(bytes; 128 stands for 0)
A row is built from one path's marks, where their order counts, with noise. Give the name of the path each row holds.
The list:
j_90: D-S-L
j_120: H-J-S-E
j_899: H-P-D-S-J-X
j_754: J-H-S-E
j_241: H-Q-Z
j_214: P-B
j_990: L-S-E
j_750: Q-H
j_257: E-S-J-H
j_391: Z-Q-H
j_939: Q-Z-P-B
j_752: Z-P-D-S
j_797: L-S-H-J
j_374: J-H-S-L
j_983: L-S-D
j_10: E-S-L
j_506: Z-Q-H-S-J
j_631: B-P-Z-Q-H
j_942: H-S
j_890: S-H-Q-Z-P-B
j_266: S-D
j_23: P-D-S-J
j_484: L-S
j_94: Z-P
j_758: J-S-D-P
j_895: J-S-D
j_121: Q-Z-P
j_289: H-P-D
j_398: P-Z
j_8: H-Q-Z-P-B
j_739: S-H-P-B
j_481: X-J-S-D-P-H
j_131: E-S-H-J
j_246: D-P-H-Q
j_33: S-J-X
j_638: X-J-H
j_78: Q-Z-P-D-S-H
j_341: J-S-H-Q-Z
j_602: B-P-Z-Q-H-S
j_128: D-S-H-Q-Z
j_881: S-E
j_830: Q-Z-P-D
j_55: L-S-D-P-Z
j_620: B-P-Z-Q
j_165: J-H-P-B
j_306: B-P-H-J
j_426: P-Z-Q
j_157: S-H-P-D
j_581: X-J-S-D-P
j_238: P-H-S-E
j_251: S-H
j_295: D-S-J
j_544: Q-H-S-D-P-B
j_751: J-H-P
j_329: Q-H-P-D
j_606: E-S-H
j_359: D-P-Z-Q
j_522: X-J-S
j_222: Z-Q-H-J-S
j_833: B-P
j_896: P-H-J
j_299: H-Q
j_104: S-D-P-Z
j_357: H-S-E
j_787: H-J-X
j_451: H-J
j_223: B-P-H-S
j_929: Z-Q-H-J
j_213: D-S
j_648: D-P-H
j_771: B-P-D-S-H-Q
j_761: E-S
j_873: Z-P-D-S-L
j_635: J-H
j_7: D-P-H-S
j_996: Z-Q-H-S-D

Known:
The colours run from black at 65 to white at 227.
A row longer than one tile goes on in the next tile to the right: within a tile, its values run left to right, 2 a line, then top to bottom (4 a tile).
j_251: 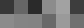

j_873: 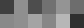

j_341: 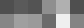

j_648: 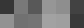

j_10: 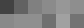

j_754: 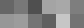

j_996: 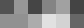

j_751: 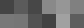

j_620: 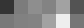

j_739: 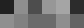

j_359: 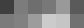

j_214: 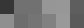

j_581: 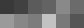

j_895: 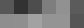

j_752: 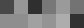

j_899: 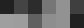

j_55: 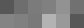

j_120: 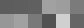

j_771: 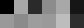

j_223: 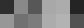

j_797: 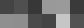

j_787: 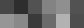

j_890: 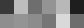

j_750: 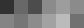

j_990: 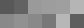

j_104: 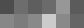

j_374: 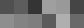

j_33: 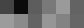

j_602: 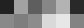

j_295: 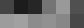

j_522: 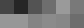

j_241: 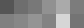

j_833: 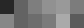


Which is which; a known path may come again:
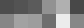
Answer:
j_341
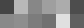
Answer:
j_8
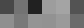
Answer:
j_942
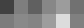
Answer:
j_391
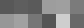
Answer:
j_120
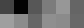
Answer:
j_33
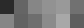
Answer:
j_833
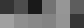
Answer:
j_23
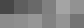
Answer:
j_761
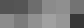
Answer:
j_983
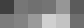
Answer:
j_359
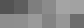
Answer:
j_881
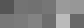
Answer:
j_94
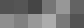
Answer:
j_266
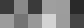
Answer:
j_7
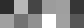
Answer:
j_544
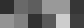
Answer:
j_306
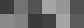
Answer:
j_165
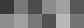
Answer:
j_606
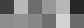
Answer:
j_890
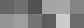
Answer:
j_754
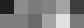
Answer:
j_631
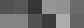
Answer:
j_635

